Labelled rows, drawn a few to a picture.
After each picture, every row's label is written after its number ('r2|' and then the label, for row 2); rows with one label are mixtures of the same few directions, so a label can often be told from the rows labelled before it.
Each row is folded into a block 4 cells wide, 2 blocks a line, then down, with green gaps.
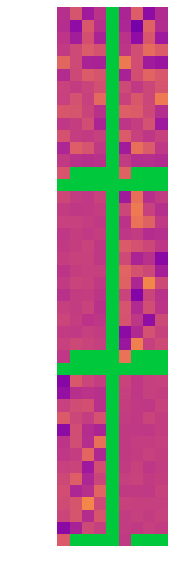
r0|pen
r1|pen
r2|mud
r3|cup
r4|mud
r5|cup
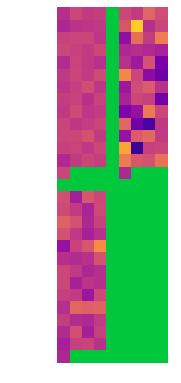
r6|mud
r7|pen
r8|pen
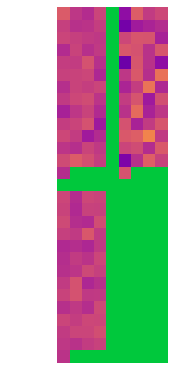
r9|mud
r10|mud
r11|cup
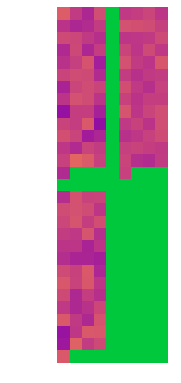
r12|mud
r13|mud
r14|cup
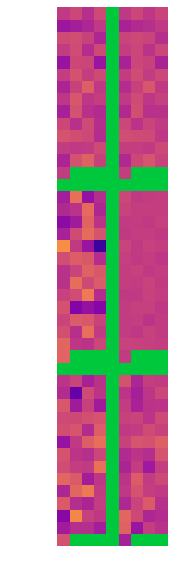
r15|mud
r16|mud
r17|pen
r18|mud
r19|pen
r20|cup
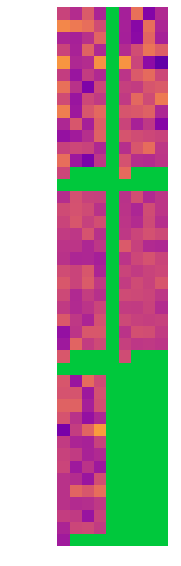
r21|mud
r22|pen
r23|cup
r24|pen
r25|pen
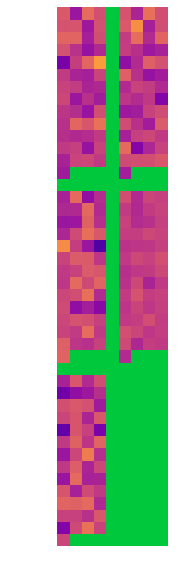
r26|pen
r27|pen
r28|pen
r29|cup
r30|mud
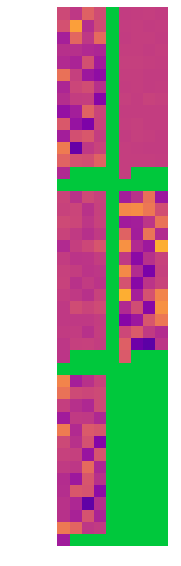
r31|pen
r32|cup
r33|pen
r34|mud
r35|mud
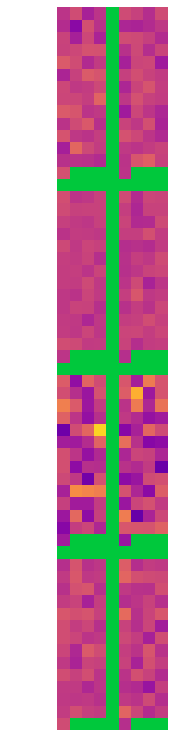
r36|pen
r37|mud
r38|mud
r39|cup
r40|pen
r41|pen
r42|cup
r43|mud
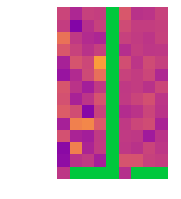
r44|pen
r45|mud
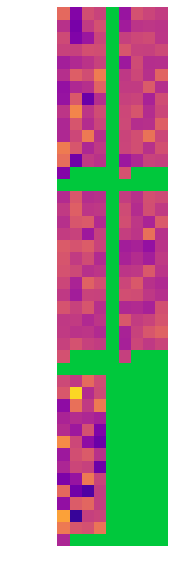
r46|cup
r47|mud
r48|cup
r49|cup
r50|pen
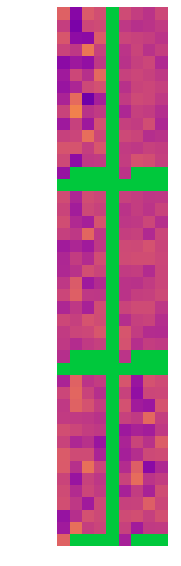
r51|cup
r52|mud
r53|cup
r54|cup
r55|cup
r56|cup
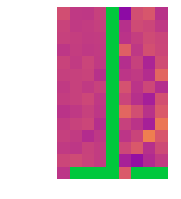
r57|mud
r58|mud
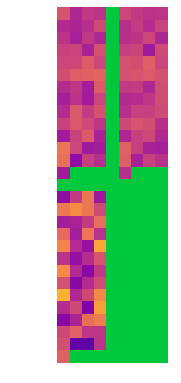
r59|cup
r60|cup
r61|mud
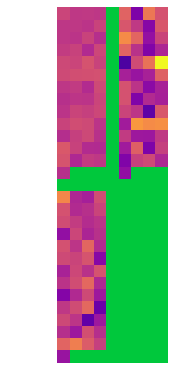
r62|cup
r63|pen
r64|mud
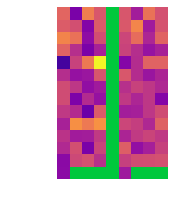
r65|pen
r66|pen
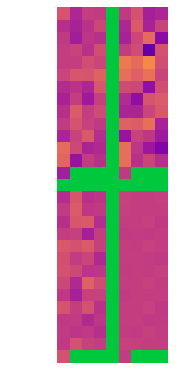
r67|cup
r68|cup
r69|cup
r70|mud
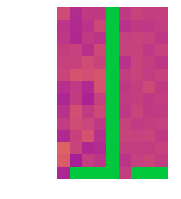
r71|cup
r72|mud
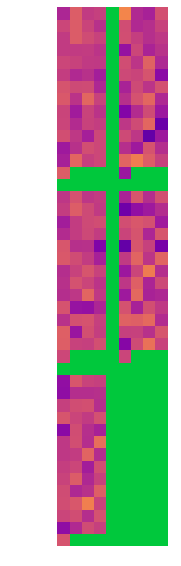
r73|cup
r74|mud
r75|pen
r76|mud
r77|mud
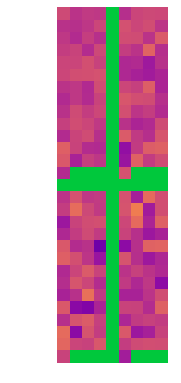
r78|cup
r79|cup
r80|pen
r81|pen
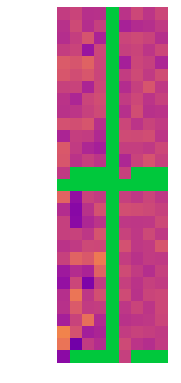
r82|cup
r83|mud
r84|cup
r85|mud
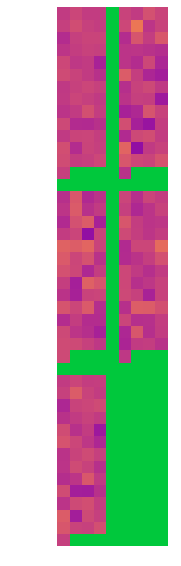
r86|pen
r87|pen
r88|cup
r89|pen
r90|pen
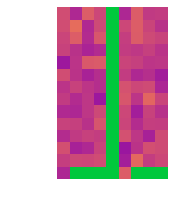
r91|pen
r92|cup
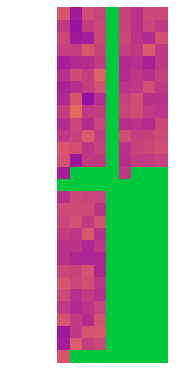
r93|cup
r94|cup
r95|cup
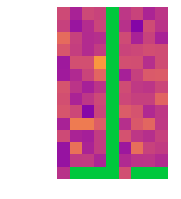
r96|pen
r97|pen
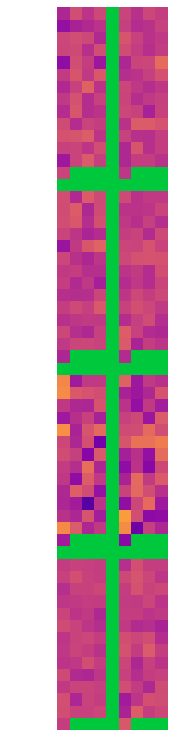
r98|mud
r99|pen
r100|pen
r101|cup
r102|mud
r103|cup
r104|pen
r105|cup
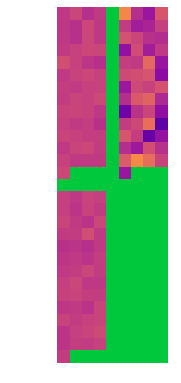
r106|pen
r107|mud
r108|cup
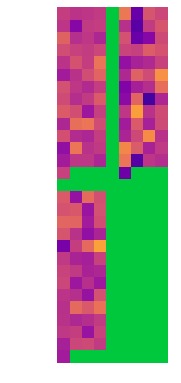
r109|pen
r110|cup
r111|pen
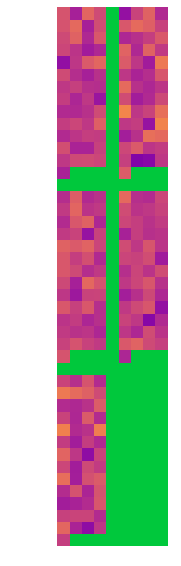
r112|pen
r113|mud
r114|cup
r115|mud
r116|mud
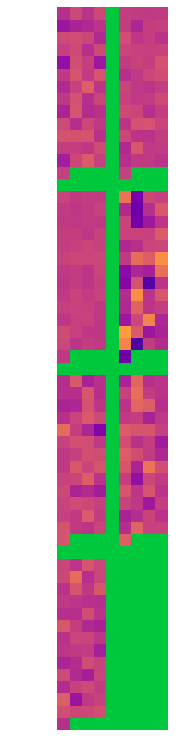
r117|mud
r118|pen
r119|cup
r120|cup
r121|pen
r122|cup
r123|pen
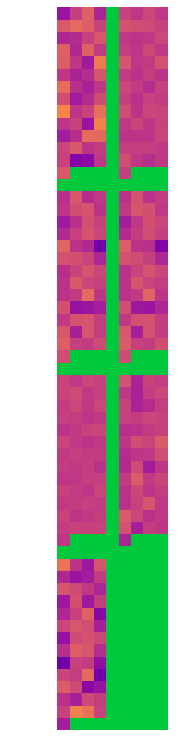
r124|mud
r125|mud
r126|pen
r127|pen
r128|pen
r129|cup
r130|mud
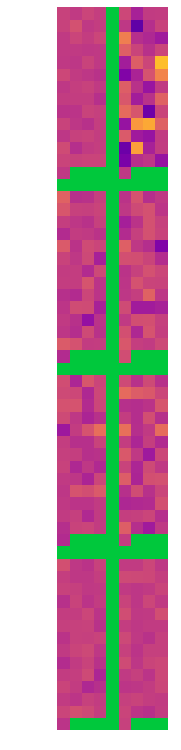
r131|pen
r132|pen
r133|mud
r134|pen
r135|pen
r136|mud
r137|mud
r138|mud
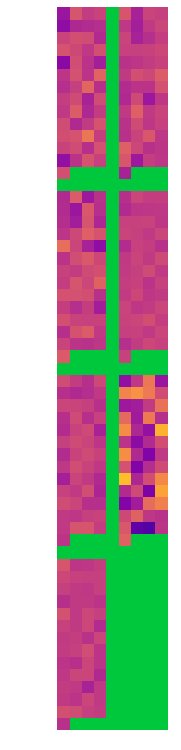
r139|mud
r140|cup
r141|pen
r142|mud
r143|mud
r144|mud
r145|mud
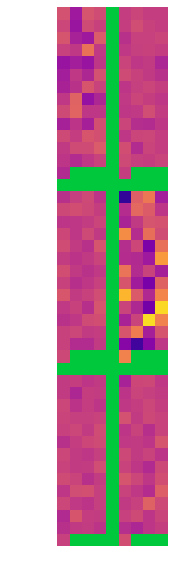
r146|cup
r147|pen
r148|mud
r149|mud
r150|pen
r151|mud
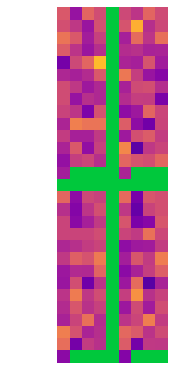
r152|pen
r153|pen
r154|cup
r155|cup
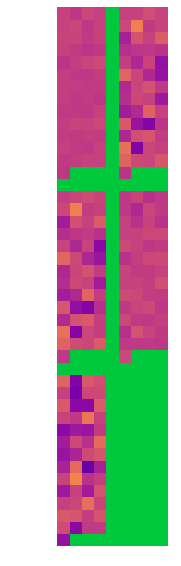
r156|pen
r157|pen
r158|pen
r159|pen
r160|cup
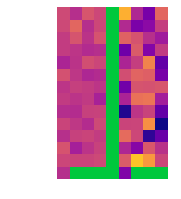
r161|pen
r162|mud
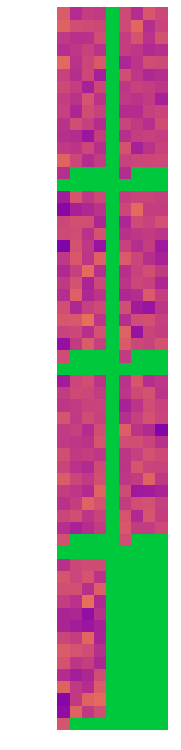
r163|mud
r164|pen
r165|mud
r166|pen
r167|mud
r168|pen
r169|cup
